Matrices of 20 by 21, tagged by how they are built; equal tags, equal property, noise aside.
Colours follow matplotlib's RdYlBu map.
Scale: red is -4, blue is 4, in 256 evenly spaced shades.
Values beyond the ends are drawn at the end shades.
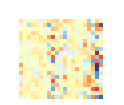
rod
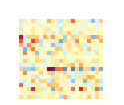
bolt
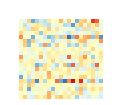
bolt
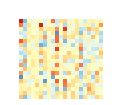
rod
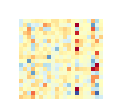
rod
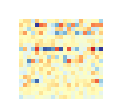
bolt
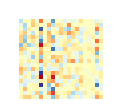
rod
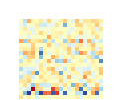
bolt
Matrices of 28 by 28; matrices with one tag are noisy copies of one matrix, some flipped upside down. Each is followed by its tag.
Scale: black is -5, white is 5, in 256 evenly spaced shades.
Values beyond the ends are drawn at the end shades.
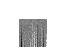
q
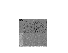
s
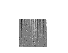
q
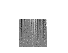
q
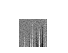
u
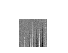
u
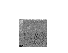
s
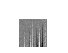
u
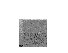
s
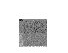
s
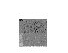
s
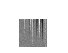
u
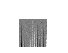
q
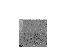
s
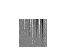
u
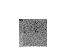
s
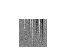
u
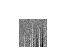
u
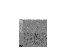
s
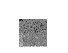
s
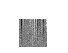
q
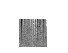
q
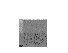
s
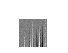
u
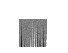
q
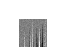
u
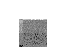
s
